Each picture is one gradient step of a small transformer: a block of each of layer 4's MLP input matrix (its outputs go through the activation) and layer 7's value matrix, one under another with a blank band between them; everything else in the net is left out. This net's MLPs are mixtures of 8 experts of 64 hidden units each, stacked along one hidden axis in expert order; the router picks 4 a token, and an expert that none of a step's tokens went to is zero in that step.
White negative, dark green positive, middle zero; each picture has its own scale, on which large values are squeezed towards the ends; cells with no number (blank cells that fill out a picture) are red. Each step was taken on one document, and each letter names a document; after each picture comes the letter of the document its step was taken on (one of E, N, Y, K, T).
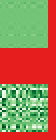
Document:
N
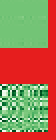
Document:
N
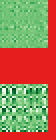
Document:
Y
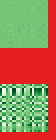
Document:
Y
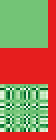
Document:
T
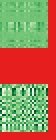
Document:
Y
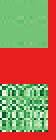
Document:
N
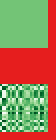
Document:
N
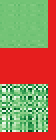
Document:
Y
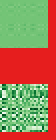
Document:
N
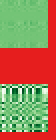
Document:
Y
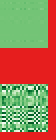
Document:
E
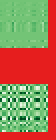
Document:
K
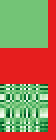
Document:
T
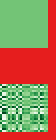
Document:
N
